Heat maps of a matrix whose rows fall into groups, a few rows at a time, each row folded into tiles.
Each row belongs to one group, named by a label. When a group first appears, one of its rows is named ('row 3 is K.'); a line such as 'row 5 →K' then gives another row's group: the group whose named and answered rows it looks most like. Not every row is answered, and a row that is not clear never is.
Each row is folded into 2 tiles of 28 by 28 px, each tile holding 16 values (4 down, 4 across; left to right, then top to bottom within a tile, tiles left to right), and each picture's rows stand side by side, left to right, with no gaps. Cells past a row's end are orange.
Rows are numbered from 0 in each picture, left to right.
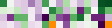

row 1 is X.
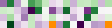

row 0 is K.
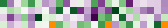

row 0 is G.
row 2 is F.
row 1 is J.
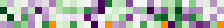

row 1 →J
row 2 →J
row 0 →F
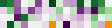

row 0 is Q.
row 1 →G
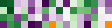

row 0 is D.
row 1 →G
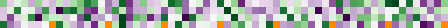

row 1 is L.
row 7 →D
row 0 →L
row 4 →F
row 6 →Q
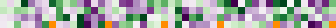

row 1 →D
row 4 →J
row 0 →J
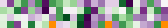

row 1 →D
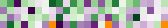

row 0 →Q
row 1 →D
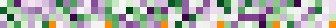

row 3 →Q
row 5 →K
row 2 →L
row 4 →J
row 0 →F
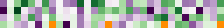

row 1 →G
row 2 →J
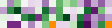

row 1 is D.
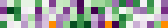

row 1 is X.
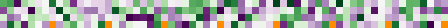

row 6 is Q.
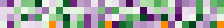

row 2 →X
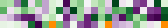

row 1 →G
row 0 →J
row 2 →X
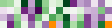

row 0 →G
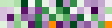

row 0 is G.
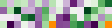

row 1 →X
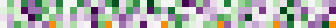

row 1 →J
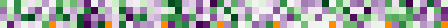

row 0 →L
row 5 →X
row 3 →D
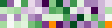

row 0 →J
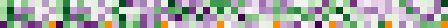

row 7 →J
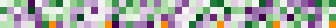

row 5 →X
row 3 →X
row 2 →D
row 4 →J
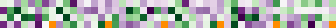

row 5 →G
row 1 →F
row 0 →L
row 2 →L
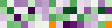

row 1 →L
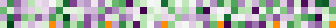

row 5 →X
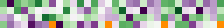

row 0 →G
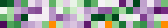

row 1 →G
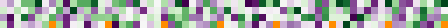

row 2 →Q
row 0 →G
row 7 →X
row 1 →G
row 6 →Q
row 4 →X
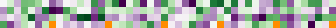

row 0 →L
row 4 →J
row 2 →J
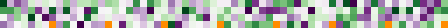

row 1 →K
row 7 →J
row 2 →G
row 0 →X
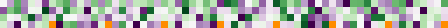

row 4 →Q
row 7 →Q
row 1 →D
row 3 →G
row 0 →L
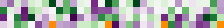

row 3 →G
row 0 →X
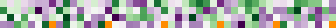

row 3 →G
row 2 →X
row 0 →F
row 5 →L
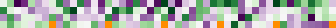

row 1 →J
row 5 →G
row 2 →J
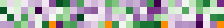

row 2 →J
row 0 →F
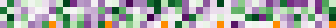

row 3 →Q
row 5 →X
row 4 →L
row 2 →X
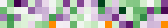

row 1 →X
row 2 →L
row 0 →F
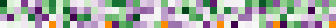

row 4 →G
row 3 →L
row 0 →X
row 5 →D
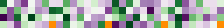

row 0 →X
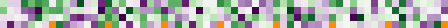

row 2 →L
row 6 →Q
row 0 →G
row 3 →Q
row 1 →J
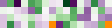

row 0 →K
